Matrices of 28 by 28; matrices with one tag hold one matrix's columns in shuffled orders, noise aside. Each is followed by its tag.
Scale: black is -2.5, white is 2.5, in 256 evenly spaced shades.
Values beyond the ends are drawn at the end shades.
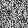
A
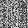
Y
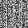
Y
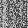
Y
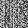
Y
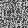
A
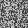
A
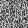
A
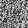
A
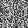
A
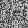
A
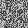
A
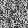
A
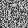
A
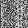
Y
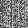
Y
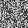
A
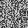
A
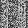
Y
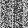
Y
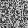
A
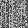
Y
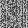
Y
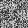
A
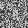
A
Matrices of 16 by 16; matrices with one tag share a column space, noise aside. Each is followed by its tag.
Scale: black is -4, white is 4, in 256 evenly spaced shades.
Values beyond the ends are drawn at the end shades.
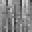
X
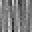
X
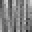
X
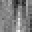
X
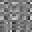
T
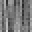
X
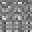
T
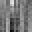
X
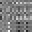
T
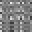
T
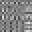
T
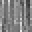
X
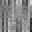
X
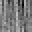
X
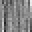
X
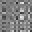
T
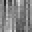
X
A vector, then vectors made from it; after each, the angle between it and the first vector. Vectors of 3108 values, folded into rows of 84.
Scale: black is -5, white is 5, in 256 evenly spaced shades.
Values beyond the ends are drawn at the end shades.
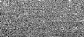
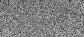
partly opposed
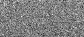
partly aligned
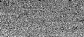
nearly opposite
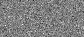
orthogonal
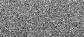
partly aligned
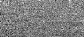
nearly parallel
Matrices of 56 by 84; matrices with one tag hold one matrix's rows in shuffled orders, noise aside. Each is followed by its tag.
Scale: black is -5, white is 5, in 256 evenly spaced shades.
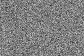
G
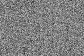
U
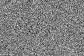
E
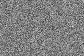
E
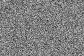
G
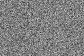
U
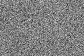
U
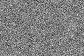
E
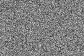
G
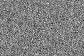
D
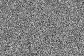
E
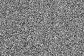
U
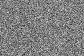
U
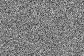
E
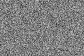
D
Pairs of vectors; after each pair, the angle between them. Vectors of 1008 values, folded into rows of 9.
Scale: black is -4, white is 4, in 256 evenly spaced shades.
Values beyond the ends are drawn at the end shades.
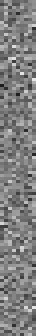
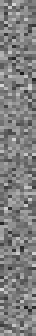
nearly opposite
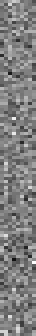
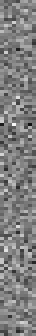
partly opposed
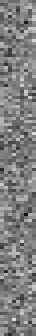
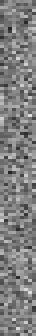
partly aligned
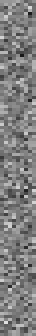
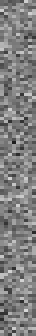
partly opposed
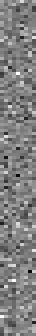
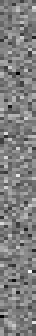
nearly opposite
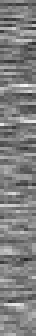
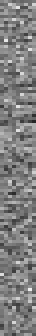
partly opposed
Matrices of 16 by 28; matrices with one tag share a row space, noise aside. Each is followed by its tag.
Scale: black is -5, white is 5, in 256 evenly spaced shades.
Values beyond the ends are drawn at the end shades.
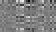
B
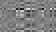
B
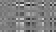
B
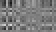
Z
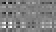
Z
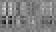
Z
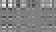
Z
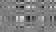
B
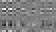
Z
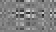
B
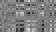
B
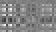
Z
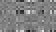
B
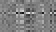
B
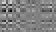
Z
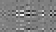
B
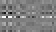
Z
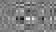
B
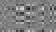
B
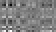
Z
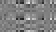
B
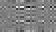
B
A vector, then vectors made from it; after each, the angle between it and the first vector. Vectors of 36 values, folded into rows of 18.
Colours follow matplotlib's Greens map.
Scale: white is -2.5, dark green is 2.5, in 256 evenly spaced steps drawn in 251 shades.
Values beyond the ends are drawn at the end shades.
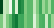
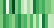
orthogonal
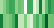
orthogonal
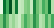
nearly opposite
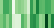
partly opposed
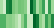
partly opposed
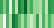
partly aligned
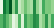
nearly opposite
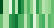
nearly parallel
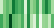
orthogonal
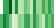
nearly opposite
